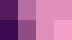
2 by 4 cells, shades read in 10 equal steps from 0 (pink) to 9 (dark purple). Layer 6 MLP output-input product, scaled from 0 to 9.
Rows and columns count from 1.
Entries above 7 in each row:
1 1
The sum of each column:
17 8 2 1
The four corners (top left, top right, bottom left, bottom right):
8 1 9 0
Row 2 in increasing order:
0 1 5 9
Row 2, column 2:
5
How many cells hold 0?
1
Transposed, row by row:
8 9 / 3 5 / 1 1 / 1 0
